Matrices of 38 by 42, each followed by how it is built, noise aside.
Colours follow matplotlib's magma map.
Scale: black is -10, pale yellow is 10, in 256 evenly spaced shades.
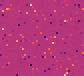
sparse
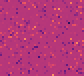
sparse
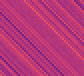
Toeplitz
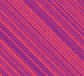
Toeplitz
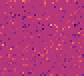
sparse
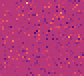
sparse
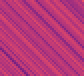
Toeplitz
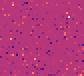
sparse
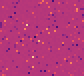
sparse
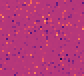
sparse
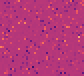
sparse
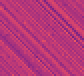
Toeplitz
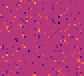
sparse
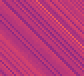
Toeplitz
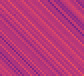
Toeplitz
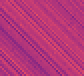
Toeplitz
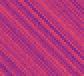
Toeplitz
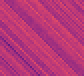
Toeplitz
